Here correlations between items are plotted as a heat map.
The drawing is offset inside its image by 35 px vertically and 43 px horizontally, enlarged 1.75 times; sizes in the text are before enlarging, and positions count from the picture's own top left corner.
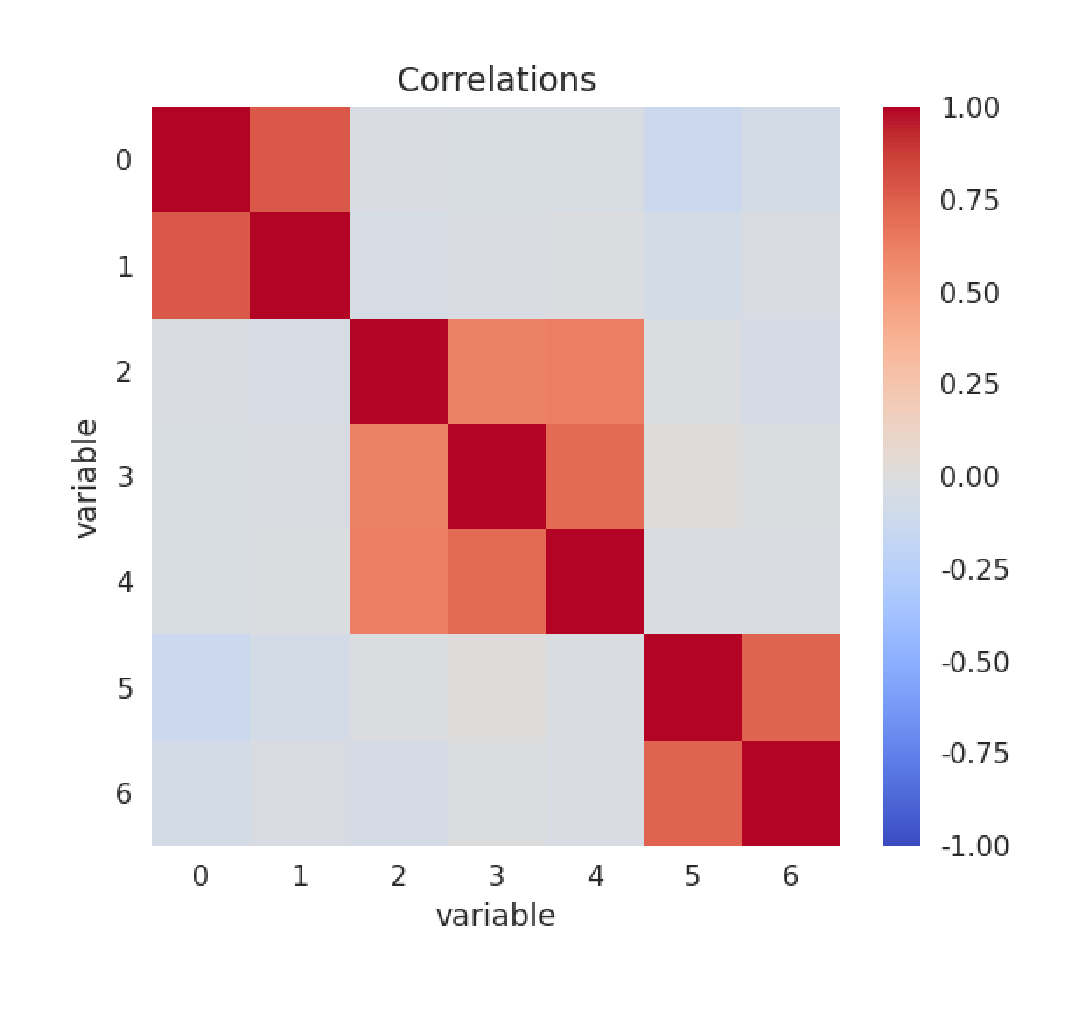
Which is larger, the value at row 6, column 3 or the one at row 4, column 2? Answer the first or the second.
the second
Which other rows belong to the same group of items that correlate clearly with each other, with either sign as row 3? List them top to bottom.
2, 4
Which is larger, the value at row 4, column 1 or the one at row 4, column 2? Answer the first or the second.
the second
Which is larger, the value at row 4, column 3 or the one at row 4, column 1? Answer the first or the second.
the first
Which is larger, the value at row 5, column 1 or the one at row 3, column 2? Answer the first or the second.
the second
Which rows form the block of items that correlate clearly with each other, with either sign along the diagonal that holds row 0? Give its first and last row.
0 to 1
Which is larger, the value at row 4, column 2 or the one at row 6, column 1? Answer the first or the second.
the first
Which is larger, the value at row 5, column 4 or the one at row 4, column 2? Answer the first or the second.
the second
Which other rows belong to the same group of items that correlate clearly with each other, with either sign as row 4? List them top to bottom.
2, 3
